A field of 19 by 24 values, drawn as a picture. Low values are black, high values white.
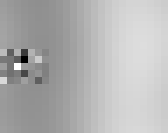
Odd patch: rougher, in the middle left. Average level on the scale: 70%. Slope: up to the right. Ninth with the lowest average: middle left. Roughest part: middle left.
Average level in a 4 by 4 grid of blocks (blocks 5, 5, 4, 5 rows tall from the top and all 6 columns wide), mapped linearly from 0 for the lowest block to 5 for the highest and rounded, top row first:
1 1 4 5 / 0 1 4 5 / 0 1 4 5 / 1 1 4 5
